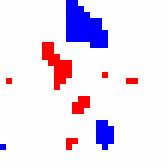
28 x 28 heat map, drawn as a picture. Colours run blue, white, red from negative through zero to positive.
The ninth with the lowest average is the top middle. No overall slope runs across the table. The centre is the ninth with the highest average.
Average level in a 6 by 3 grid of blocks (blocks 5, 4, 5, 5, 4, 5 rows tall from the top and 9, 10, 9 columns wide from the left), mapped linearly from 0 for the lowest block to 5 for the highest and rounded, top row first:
303
403
453
343
323
333
